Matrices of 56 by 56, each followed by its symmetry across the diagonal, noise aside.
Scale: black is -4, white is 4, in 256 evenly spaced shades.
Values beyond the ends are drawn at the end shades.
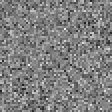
symmetric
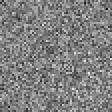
symmetric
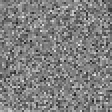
antisymmetric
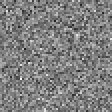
neither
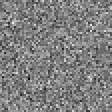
neither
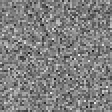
antisymmetric
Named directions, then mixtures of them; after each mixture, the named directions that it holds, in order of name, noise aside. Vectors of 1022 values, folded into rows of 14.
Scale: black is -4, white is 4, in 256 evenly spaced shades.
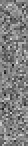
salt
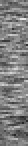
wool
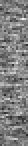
salt, wool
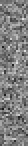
salt, wool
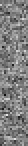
salt, wool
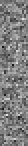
salt, wool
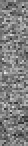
salt, wool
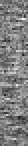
salt, wool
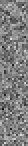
salt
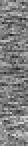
salt, wool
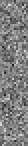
salt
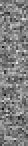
salt, wool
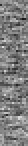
salt, wool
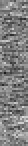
salt, wool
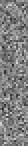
salt
